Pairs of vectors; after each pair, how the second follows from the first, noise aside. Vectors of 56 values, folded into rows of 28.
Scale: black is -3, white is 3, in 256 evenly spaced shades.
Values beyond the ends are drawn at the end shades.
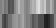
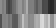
wrapped around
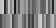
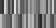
negated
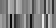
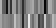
shuffled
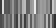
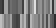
sign-scrambled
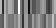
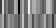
negated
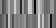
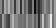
sign-scrambled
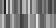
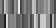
shuffled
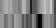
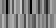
shuffled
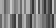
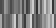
negated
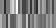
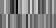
negated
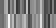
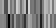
negated
